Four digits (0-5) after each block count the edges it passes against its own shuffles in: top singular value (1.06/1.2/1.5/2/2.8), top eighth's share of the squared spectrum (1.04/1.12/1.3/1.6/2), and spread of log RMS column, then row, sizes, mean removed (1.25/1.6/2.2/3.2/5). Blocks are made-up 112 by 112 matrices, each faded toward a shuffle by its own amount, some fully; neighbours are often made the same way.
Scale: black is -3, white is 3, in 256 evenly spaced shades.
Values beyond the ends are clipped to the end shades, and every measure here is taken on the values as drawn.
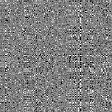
5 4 3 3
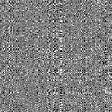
5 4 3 3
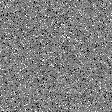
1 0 0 0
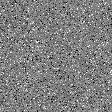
1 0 0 0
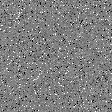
2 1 0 0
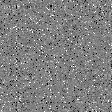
3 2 1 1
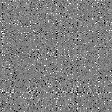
4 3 2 2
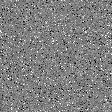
2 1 0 0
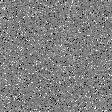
1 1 0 0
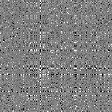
5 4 3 3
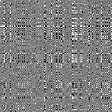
5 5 4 4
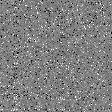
3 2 1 1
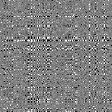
5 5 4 4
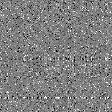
4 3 2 2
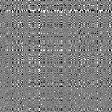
5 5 4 4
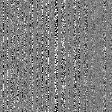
2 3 5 0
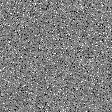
0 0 0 0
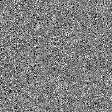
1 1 3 0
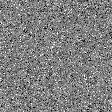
0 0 0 0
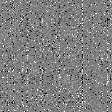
4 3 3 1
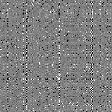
5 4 3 2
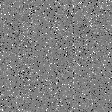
3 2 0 0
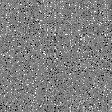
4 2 1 1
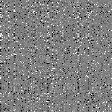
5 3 2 2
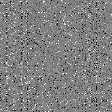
4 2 2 1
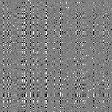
5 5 4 4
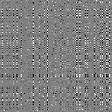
5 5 4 4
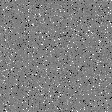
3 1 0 0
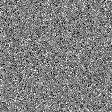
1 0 0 0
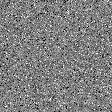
0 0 0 0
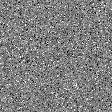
0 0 0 0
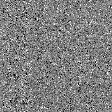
0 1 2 0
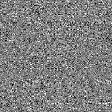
4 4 2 3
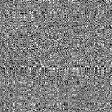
4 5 3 3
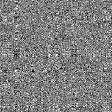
4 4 2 3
